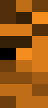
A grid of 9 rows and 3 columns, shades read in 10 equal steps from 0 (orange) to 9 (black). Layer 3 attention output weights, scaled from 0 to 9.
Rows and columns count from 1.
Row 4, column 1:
7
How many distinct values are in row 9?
2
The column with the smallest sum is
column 3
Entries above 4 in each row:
2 2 1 2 1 1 0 0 1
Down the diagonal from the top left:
6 7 6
